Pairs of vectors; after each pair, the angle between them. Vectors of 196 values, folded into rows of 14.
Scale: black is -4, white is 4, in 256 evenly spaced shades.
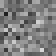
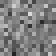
partly opposed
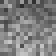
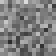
partly opposed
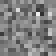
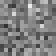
orthogonal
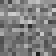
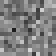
partly opposed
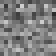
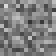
nearly opposite
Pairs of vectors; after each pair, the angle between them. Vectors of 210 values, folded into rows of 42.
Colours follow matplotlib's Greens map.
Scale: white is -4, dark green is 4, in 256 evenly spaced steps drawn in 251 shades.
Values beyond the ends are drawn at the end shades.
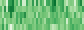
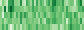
nearly parallel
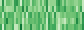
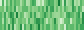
partly aligned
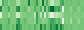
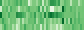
nearly opposite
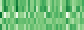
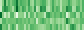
nearly parallel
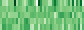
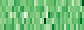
orthogonal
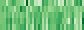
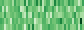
partly opposed
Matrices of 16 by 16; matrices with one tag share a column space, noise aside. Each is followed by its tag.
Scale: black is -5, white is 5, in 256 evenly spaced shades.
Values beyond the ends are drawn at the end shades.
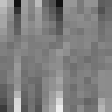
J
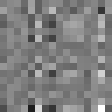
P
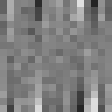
J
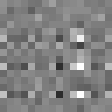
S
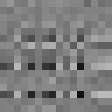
S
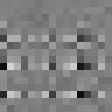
S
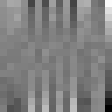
J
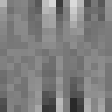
J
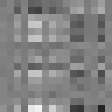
P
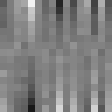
J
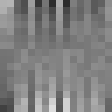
J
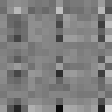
P
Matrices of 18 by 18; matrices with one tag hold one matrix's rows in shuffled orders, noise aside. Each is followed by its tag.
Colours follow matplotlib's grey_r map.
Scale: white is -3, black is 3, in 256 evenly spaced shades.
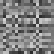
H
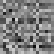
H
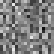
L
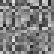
L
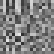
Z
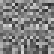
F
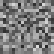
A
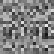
F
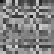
H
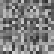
F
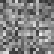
H
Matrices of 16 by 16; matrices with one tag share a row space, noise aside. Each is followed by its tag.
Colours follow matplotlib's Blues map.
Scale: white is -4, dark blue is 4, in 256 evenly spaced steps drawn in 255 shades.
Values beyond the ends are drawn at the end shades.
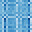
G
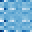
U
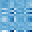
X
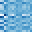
U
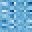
X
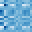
U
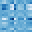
X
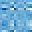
X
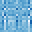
G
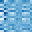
U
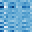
U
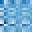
U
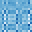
G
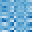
X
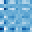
U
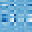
X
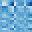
X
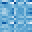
X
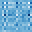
G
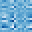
X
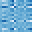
X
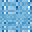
G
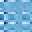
U
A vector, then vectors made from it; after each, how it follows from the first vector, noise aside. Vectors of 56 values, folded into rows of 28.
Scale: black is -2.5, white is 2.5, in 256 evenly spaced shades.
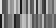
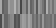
shrunk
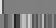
partly zeroed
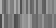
shrunk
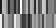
negated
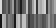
sign-scrambled
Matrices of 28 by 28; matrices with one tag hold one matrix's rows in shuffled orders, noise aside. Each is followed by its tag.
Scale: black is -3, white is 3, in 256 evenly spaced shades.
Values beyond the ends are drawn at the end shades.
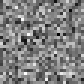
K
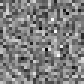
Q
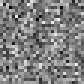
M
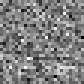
K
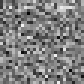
K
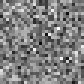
Q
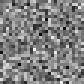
Q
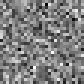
Q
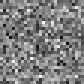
M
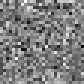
K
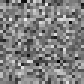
K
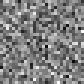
Q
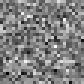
K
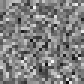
Q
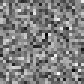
Q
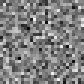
Q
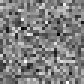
K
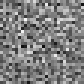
K
